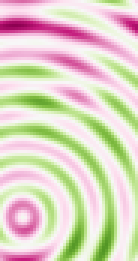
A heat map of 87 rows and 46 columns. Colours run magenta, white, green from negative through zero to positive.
Mirror symmetry: none. Lone odd cells: none. Average level on the scale: 50%. Rings: centred on the bottom left.
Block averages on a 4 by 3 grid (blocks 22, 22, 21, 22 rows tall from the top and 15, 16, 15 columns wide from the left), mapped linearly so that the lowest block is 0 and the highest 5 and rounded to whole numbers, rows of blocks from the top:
012 / 534 / 345 / 155
